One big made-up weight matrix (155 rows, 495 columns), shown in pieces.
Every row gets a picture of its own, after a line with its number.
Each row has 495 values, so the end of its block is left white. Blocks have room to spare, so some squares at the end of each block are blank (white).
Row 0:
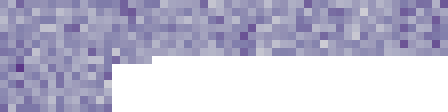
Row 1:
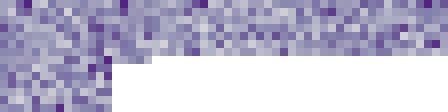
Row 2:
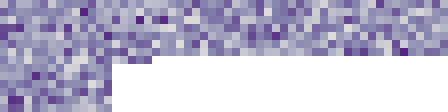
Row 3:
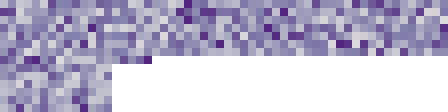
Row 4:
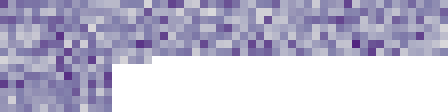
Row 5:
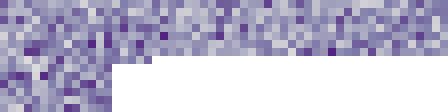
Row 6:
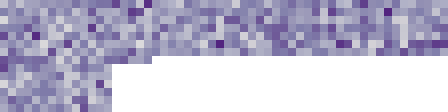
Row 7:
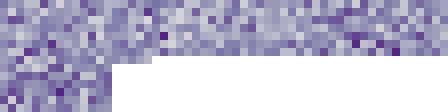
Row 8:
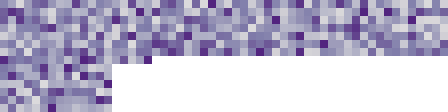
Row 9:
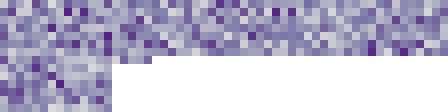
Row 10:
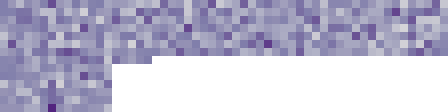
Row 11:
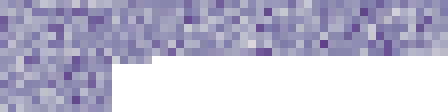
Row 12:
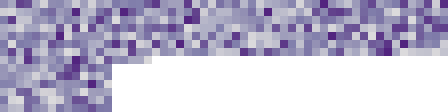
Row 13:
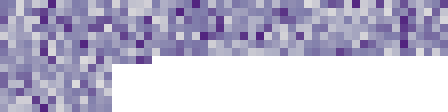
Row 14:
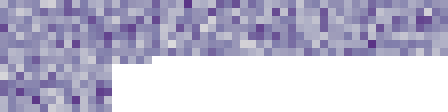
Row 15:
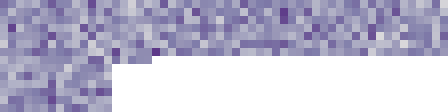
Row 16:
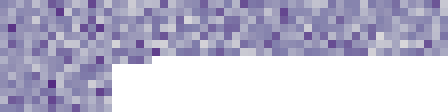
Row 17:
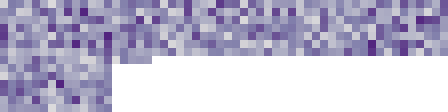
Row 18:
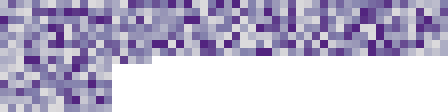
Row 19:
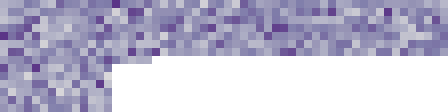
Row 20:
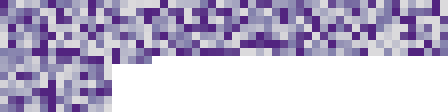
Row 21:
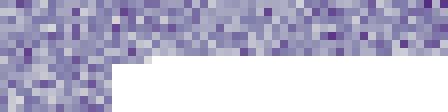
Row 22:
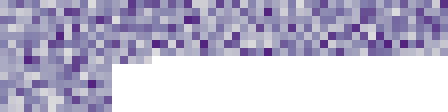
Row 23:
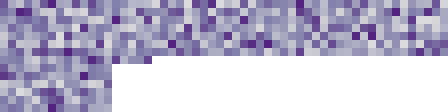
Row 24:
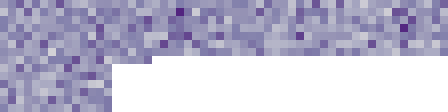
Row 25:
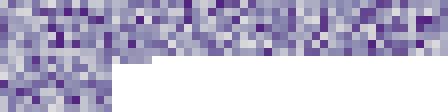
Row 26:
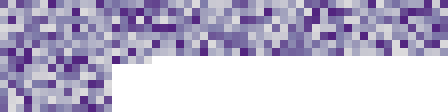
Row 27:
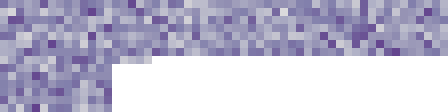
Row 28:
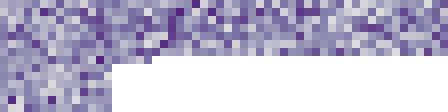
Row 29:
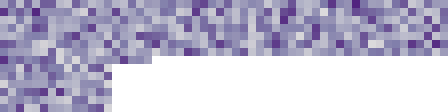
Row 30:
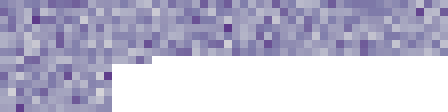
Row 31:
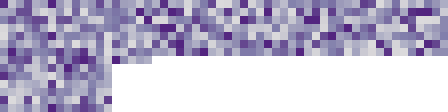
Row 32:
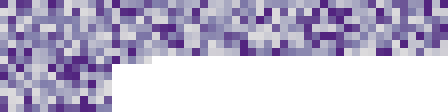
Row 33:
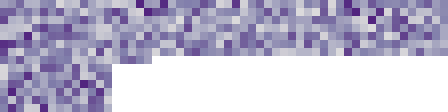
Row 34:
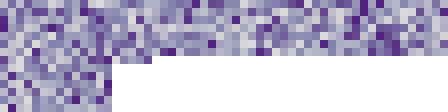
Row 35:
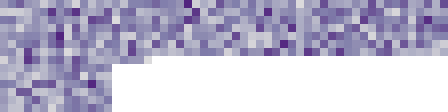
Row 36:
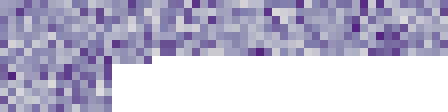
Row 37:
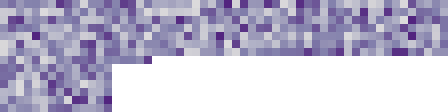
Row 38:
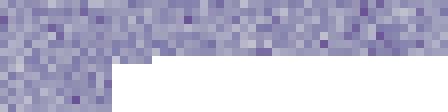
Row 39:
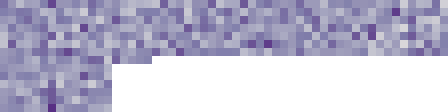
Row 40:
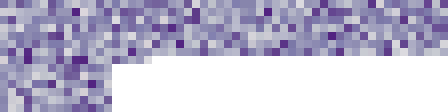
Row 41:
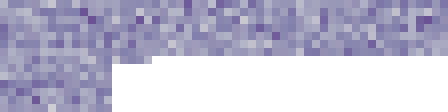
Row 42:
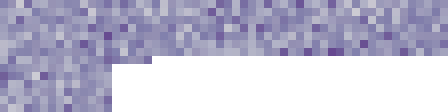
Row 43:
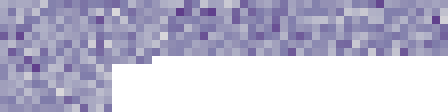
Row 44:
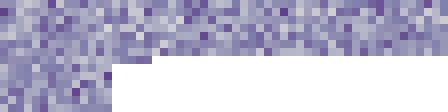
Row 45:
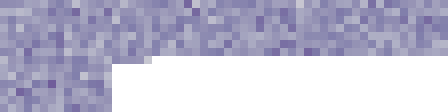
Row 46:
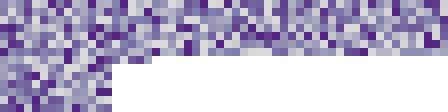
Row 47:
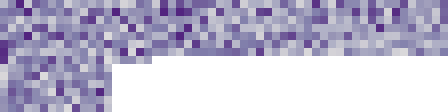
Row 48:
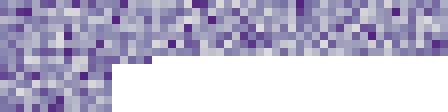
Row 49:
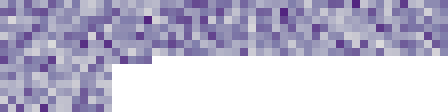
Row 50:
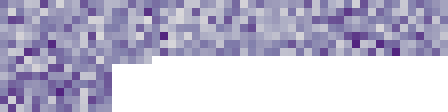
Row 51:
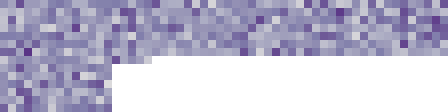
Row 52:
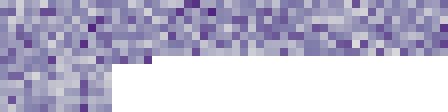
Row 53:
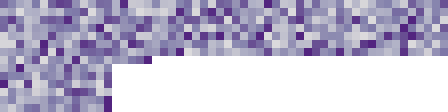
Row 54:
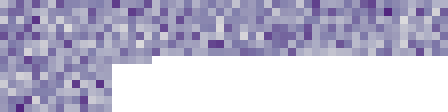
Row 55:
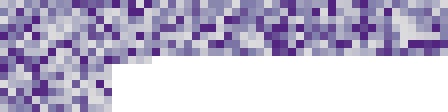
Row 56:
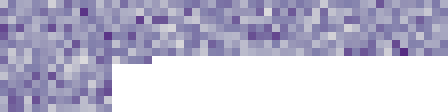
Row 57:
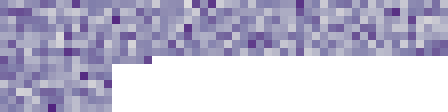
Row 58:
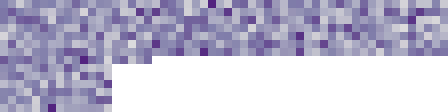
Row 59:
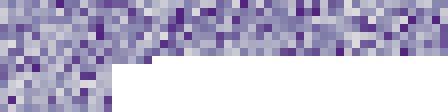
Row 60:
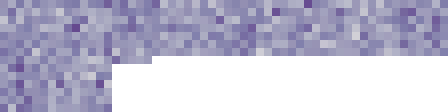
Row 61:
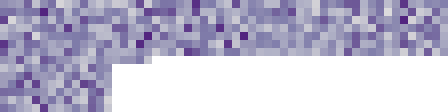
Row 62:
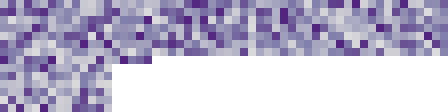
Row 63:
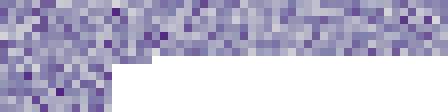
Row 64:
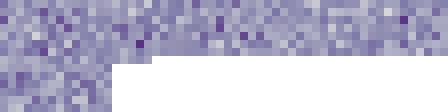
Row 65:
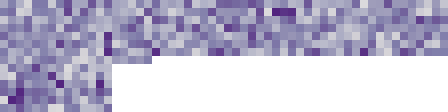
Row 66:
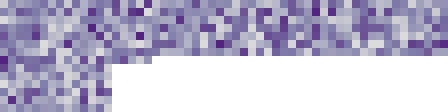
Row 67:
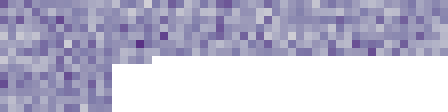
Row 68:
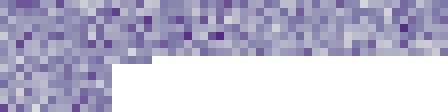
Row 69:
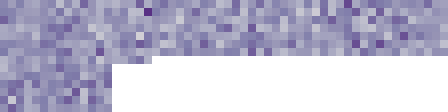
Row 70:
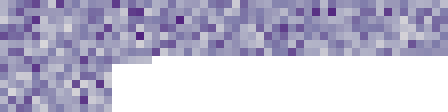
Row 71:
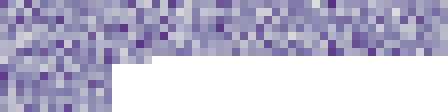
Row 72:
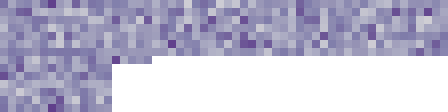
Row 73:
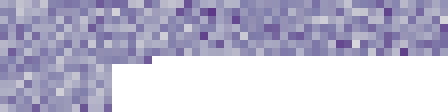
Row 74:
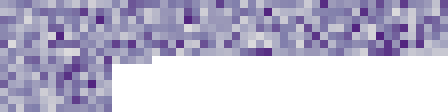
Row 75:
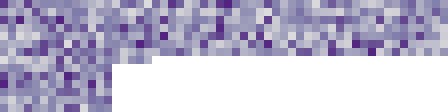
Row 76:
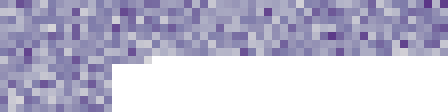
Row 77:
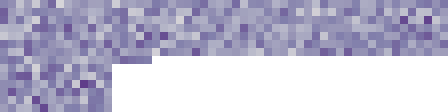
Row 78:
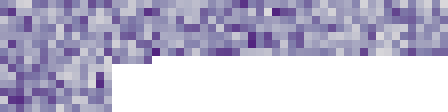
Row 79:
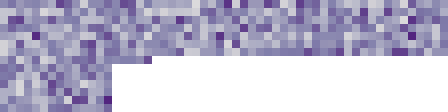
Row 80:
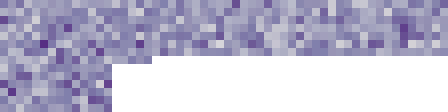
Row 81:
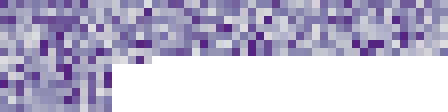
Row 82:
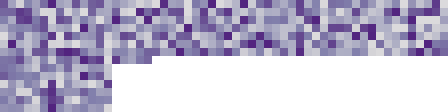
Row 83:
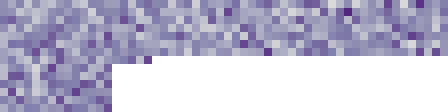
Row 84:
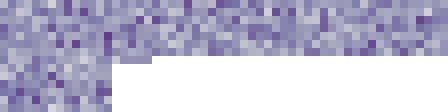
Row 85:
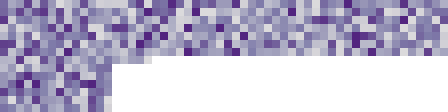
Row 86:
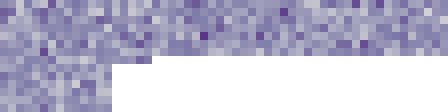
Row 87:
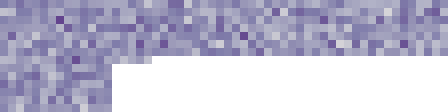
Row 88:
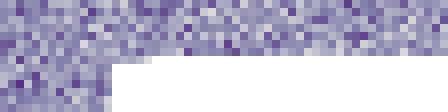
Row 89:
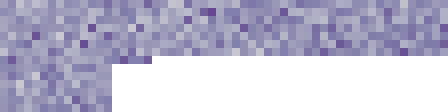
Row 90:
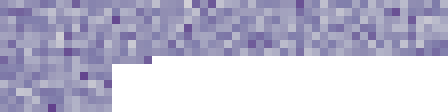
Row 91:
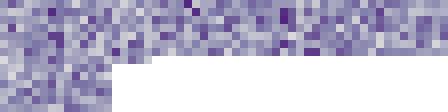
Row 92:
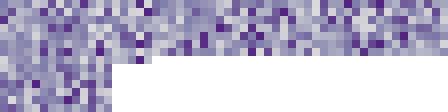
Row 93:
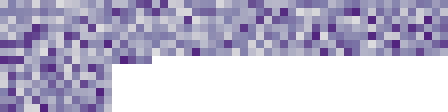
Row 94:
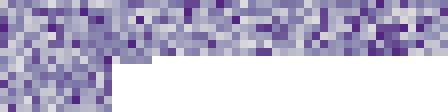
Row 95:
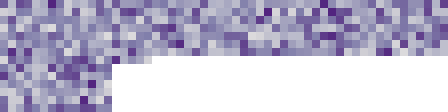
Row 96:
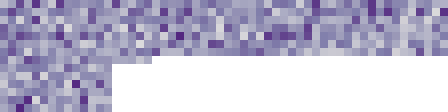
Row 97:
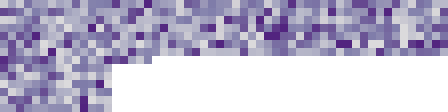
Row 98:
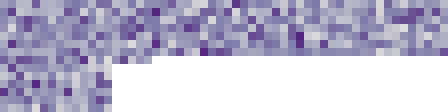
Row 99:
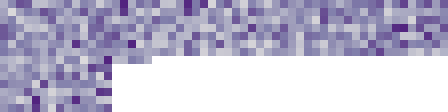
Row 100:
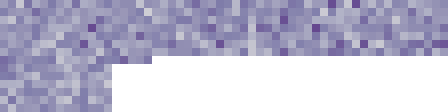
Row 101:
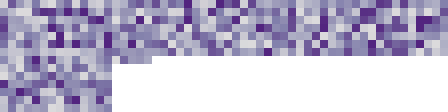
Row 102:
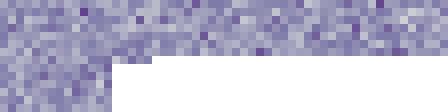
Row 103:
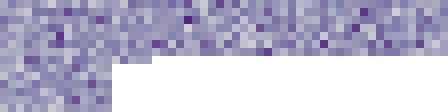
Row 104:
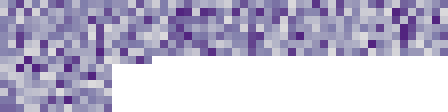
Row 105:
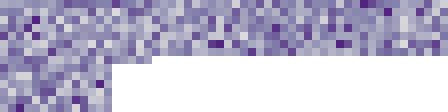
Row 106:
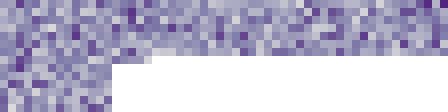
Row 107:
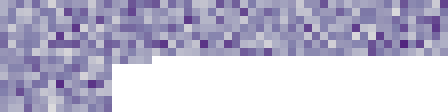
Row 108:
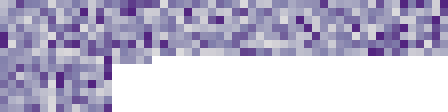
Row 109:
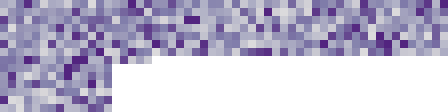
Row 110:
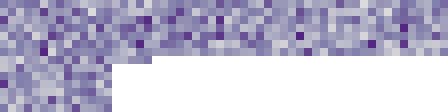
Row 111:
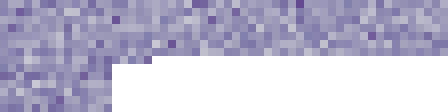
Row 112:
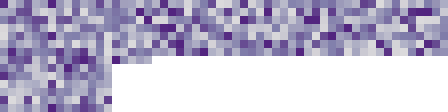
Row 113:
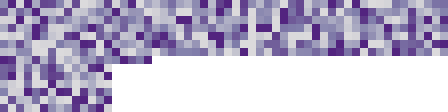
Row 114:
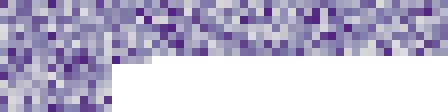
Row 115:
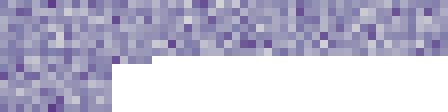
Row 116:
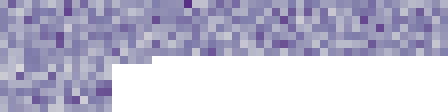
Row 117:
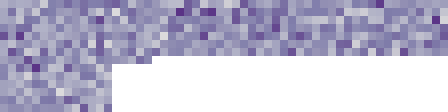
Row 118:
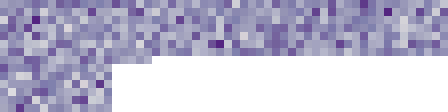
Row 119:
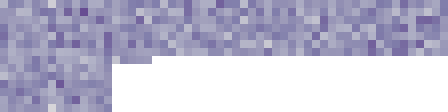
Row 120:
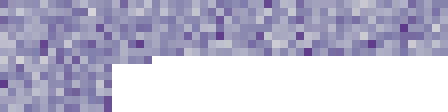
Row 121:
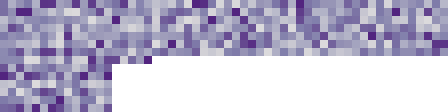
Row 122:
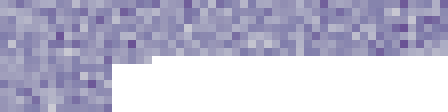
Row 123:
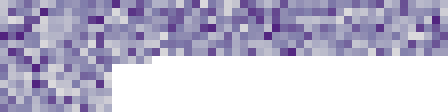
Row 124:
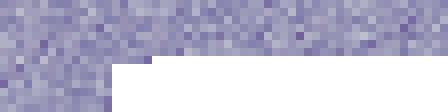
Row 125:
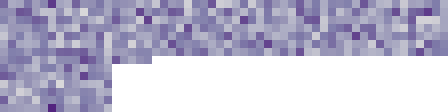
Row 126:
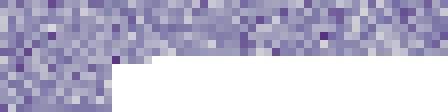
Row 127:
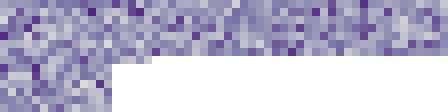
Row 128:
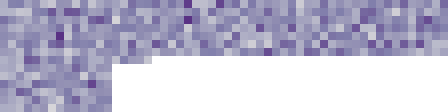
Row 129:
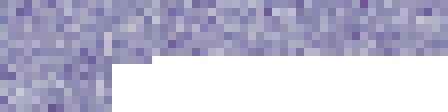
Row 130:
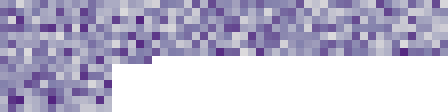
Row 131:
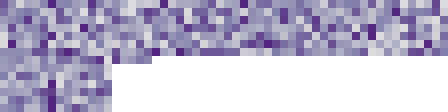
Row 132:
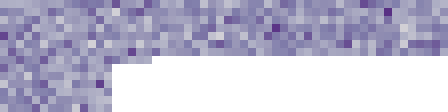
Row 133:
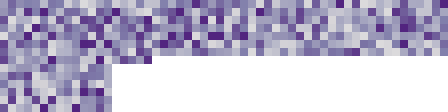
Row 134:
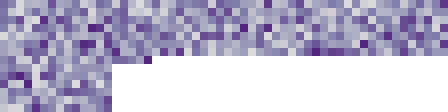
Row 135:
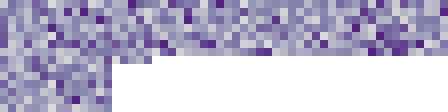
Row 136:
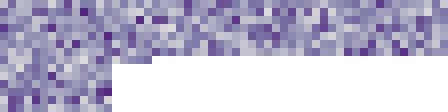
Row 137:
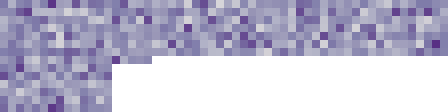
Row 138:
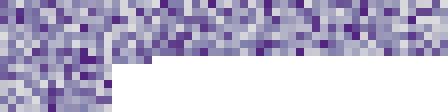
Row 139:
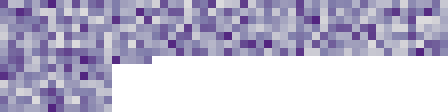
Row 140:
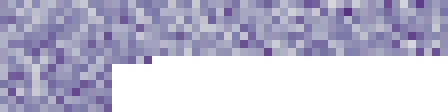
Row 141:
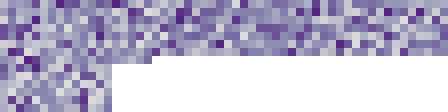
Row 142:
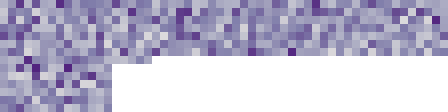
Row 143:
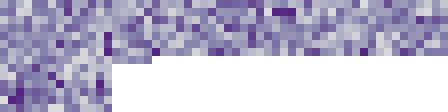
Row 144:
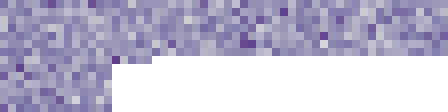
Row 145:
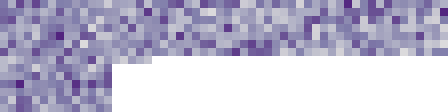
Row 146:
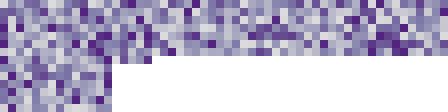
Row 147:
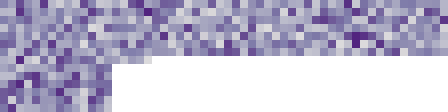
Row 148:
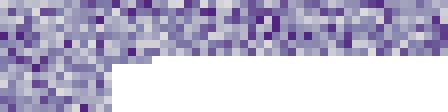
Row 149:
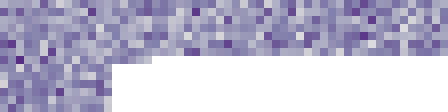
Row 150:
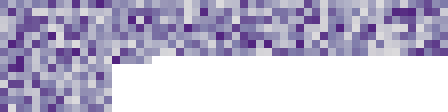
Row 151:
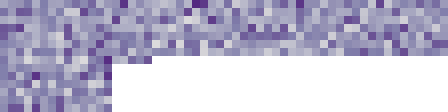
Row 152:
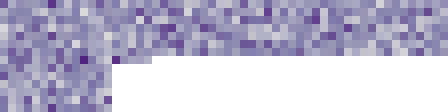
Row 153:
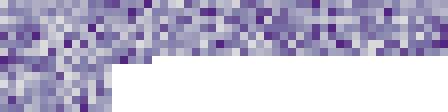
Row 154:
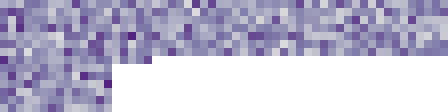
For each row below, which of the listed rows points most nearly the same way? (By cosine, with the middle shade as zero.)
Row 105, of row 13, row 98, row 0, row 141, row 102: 141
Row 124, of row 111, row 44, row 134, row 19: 134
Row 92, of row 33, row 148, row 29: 33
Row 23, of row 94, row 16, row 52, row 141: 16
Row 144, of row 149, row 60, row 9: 60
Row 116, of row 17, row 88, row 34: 17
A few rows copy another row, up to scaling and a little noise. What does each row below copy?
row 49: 62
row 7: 50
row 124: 53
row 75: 67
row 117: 43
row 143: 65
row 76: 21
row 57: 90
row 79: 37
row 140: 83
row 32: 95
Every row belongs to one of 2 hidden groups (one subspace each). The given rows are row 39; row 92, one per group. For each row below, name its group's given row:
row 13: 92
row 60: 39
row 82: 39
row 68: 92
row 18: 39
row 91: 39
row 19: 92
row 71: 92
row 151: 39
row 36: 39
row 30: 92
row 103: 39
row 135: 39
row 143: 39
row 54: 92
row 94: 39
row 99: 39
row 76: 39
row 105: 92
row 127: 92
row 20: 39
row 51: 39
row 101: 39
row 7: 92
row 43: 92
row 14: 39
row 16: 39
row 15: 39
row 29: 92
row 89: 92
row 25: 39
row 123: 92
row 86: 92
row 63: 92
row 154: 39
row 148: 92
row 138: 39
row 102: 39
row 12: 39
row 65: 39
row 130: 39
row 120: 92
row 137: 39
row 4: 92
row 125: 39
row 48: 39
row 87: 92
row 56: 39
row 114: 39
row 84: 39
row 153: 92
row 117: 92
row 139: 39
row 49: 92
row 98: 39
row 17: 39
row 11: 39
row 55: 92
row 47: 92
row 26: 39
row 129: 39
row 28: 92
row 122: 39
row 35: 39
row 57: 39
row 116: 39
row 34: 39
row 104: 92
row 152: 39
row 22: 39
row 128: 39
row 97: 92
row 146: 39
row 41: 39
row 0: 39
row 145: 92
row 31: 39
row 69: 92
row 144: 39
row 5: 92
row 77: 92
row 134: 92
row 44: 92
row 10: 39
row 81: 92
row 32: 39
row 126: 39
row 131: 39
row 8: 39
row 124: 92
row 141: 92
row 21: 39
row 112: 39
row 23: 39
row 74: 39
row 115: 39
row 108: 39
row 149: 92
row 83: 92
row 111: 39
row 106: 39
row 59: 92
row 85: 92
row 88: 92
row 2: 39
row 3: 92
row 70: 92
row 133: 92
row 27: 92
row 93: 92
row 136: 39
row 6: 92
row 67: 92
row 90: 39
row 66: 92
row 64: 92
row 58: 39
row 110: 92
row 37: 92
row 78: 39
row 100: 92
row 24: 92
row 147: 92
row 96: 92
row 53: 92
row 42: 92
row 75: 92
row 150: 39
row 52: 92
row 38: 39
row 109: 39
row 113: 92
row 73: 92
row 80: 92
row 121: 39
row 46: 39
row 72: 39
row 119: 39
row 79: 92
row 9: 39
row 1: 39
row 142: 92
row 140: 92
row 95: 39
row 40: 39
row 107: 39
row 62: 92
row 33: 92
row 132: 92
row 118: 92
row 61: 92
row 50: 92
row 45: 39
